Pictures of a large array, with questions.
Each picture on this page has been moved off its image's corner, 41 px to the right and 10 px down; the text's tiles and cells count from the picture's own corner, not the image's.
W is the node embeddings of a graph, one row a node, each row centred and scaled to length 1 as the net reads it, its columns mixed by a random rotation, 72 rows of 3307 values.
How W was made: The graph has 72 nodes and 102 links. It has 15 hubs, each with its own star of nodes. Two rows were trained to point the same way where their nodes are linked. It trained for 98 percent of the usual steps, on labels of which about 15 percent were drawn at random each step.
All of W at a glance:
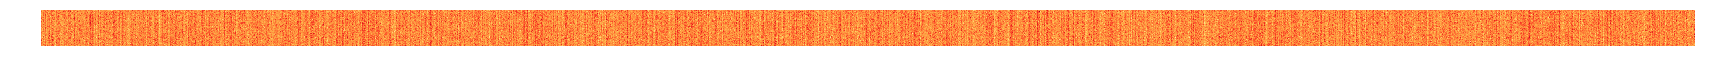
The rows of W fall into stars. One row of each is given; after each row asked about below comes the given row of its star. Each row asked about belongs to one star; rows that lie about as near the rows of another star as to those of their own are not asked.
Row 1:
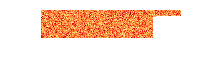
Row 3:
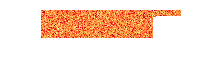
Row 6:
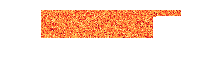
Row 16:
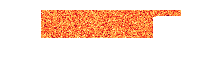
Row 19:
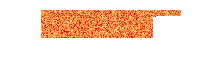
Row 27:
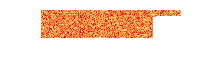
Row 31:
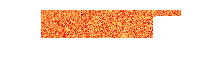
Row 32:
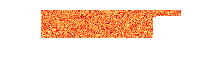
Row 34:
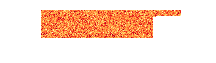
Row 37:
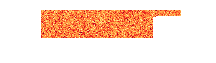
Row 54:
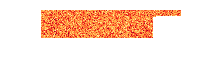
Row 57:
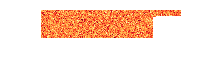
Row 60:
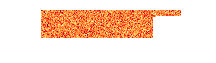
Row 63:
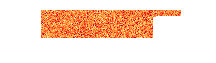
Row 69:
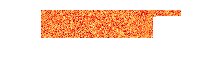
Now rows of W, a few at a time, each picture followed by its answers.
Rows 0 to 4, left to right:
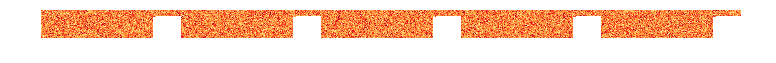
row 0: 54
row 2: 34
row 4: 27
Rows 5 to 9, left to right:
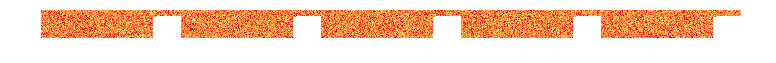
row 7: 69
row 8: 6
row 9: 37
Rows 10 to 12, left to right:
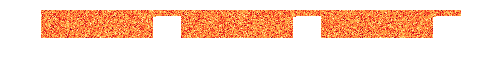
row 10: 54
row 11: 3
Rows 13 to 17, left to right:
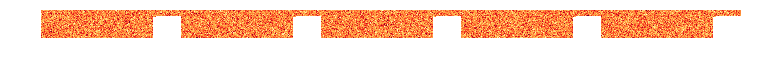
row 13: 60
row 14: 19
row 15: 34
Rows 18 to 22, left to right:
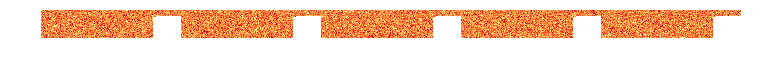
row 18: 57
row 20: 37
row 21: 32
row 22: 19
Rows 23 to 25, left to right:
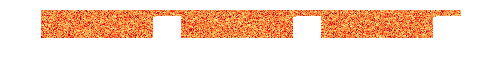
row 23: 54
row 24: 6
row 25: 27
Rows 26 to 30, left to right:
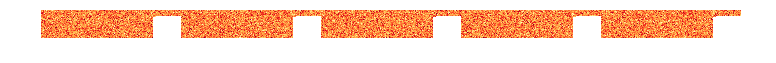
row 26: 6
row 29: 19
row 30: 16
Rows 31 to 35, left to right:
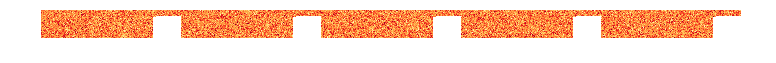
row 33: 57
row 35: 32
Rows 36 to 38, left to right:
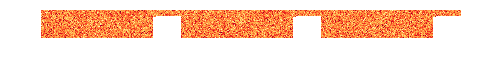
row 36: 60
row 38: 37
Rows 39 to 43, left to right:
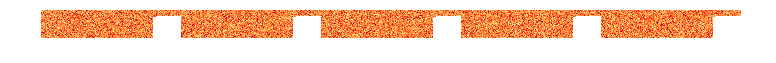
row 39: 16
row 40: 31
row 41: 37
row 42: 69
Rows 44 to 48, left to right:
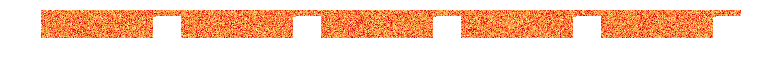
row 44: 63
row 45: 19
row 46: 3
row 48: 19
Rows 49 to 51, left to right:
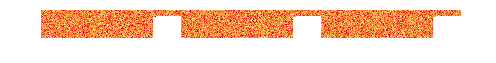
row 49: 3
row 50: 32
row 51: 63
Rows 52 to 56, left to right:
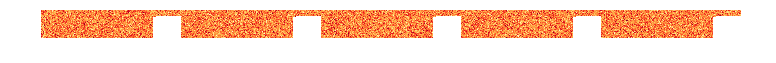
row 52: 37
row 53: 54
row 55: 54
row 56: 32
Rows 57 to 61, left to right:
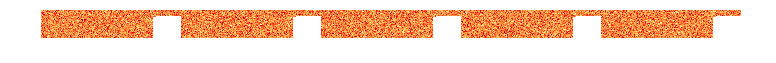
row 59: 60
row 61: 16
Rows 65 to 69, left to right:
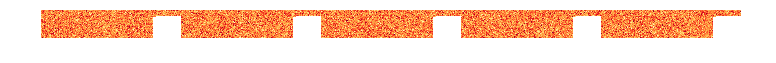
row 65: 6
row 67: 32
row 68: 1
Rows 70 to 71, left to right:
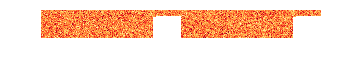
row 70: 1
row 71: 31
